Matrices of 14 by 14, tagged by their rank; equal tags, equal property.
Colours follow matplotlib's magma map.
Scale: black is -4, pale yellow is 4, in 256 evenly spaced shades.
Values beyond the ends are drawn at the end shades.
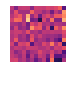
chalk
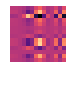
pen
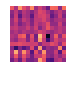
chalk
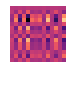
pen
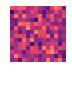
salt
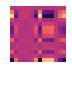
pen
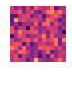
salt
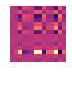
pen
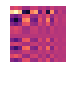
pen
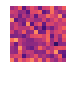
salt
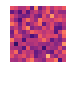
salt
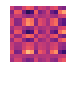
pen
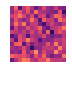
salt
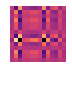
pen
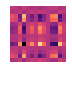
pen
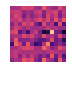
chalk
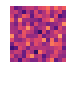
salt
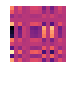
pen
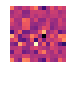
chalk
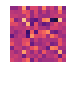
chalk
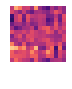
chalk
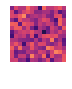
salt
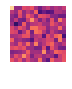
salt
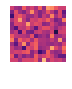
salt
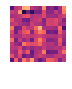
chalk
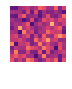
salt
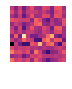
chalk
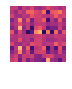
chalk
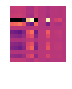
pen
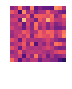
chalk
